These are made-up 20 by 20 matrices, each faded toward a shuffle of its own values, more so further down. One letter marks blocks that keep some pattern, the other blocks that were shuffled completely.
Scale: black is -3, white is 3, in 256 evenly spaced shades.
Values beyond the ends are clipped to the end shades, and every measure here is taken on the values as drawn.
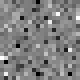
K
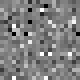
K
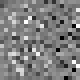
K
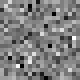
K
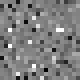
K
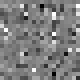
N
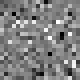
K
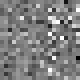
N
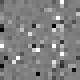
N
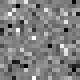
K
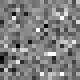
K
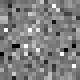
K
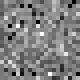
K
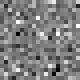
K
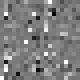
N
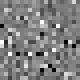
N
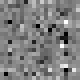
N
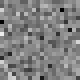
K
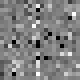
N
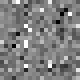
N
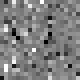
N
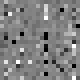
N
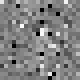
N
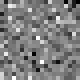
K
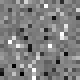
K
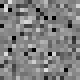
K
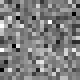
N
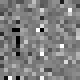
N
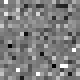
K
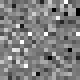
K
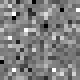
K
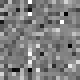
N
